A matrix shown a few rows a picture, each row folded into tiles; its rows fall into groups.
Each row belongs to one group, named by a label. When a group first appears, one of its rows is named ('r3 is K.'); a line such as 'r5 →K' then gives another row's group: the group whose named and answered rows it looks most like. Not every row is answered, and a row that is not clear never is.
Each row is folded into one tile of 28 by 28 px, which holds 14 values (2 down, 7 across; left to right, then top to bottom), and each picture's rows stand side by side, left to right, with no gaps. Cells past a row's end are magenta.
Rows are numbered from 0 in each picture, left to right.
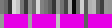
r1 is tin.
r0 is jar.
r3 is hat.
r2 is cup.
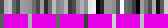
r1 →cup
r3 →hat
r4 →tin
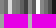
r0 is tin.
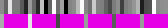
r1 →cup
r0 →tin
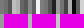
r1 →tin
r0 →jar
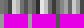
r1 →jar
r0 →jar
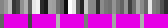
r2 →jar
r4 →cup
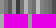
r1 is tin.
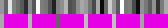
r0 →tin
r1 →tin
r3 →cup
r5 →cup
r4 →tin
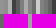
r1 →tin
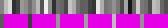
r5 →jar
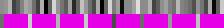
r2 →cup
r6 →tin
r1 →cup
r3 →cup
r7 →cup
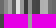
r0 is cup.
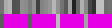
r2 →cup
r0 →hat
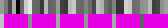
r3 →jar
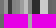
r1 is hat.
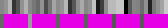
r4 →hat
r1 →cup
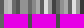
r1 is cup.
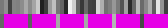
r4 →cup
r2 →jar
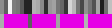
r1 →hat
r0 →tin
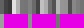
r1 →jar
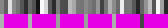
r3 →cup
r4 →tin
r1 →jar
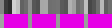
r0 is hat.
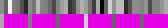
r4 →hat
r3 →cup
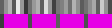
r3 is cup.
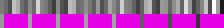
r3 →cup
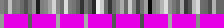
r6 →cup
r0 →tin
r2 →tin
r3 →jar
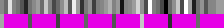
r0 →tin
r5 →tin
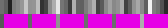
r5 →tin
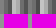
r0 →jar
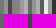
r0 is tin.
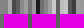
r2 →hat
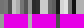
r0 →jar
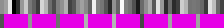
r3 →tin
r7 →jar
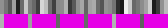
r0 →cup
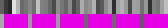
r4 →hat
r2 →cup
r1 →tin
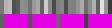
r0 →hat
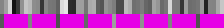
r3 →hat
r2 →hat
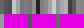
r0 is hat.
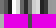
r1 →hat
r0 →jar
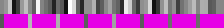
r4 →jar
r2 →jar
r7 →hat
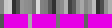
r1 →tin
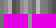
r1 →tin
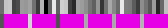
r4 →tin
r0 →hat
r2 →hat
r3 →cup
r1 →cup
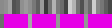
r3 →tin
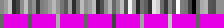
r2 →cup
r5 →jar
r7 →hat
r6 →tin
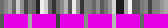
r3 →cup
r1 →jar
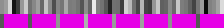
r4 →jar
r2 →tin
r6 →tin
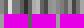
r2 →cup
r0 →tin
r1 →hat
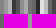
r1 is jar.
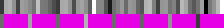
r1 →tin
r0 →hat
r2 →hat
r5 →hat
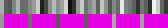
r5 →jar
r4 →tin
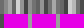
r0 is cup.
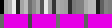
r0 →hat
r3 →hat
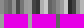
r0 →cup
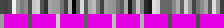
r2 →cup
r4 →cup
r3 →hat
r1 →hat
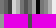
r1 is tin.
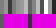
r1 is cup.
